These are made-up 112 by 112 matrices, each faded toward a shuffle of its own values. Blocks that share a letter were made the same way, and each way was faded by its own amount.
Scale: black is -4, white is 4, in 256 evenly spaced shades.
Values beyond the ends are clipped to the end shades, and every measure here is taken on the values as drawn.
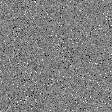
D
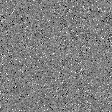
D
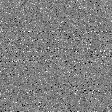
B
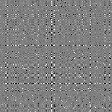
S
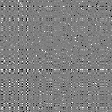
S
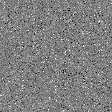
D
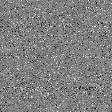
B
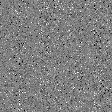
D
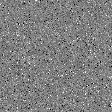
D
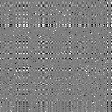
S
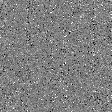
D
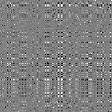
S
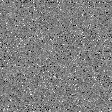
B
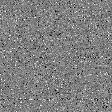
B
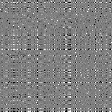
S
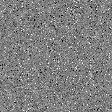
D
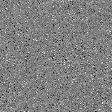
D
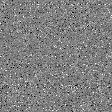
B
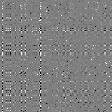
S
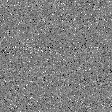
B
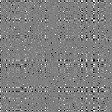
S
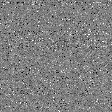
B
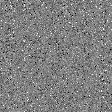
D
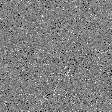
B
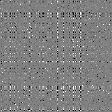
S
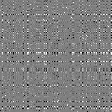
S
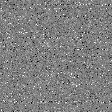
B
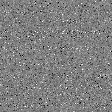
B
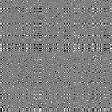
S
